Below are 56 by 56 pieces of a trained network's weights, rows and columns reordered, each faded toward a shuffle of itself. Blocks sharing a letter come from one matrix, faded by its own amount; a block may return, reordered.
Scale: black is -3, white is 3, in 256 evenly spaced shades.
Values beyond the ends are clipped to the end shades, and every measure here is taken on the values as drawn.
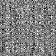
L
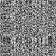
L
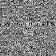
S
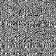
L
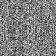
L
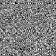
L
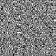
S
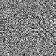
S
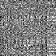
L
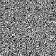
S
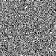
S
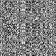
L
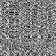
L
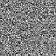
S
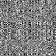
L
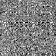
L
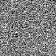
S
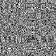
S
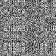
L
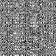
L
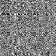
L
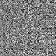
S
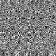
S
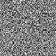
S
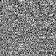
S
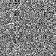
S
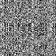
L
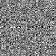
S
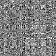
L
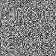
S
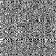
L
